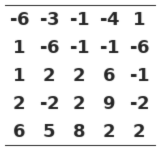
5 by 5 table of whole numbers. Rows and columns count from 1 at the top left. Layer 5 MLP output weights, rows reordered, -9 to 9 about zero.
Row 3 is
1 2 2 6 -1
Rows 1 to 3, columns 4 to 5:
-4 1 | -1 -6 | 6 -1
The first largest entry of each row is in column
5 1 4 4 3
